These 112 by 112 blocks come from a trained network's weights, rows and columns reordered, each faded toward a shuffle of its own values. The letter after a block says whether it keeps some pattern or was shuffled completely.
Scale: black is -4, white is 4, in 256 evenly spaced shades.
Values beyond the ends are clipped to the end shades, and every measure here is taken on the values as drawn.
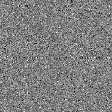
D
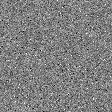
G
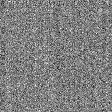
D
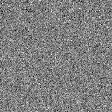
D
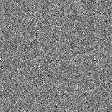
D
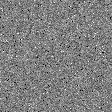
G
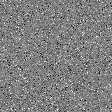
G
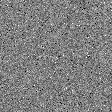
G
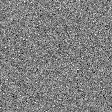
G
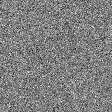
G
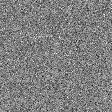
G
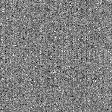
D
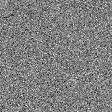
D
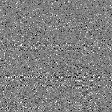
D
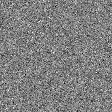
G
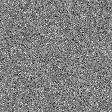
G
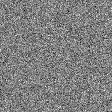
D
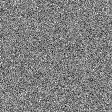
G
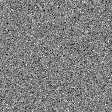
G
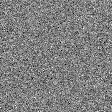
G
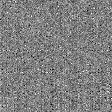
D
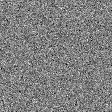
G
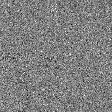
D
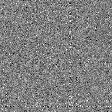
D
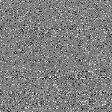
D
